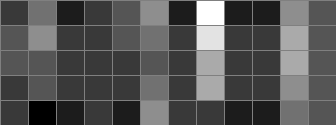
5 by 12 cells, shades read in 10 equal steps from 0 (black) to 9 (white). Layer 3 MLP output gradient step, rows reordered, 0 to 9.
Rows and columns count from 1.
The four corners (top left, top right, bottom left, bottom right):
2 3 2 3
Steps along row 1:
up down up up up down up down same up down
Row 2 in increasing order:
2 2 2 2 2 3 3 3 4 5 6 8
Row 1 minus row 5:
0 4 0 0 2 0 -1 7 0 0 1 0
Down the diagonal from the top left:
2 5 2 2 1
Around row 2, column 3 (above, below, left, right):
1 2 5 2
